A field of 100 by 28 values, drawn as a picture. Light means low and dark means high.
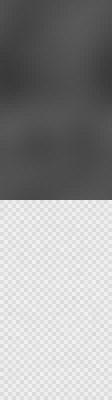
The table splits into 2 rows of 1 panel. Panel 1,1: high, smooth, faint in contrast. Panel 2,1: very low, checkered, faint in contrast.
